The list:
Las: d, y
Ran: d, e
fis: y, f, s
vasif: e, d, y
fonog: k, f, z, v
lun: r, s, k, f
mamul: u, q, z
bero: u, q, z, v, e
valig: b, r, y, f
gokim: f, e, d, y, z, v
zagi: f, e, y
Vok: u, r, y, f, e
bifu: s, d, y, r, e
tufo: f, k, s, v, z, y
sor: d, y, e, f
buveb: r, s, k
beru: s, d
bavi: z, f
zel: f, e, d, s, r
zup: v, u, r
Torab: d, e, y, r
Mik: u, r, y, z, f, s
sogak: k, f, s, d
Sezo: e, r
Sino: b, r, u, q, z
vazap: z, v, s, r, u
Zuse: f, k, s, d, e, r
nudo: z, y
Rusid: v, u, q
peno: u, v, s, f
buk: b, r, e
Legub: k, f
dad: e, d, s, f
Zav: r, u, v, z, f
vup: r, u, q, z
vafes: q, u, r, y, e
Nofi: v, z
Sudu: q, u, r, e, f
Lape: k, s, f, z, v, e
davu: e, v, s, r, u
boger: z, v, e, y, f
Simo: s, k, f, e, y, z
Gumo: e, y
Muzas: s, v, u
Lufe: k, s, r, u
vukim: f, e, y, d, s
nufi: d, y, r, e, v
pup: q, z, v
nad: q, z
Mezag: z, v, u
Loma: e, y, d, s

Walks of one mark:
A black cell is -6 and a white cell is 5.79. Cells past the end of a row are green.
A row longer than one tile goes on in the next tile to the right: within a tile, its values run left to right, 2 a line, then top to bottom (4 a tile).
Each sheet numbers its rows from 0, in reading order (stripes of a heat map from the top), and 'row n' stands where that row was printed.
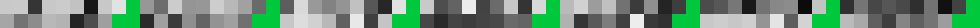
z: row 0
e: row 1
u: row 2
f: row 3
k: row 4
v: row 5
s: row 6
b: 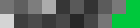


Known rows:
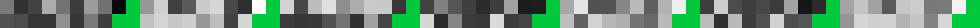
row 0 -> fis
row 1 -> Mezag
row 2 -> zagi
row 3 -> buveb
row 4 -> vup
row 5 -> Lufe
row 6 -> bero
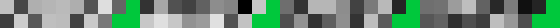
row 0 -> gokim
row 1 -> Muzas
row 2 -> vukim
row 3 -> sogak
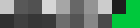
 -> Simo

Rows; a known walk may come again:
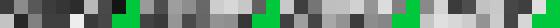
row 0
buveb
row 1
Vok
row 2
boger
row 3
Mezag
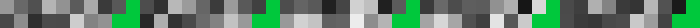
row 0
Lape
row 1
dad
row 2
davu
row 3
peno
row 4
Zuse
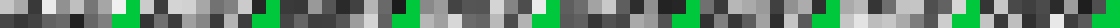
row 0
bavi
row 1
sor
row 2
zel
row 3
Zav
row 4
sogak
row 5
vukim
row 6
Nofi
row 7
Lufe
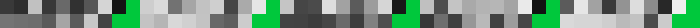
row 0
bifu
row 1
mamul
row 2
Simo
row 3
Gumo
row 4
Rusid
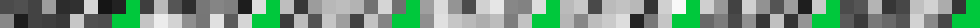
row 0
lun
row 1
Muzas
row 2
gokim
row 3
bero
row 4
nad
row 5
fonog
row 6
Sezo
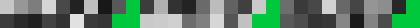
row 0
Legub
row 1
vazap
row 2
fis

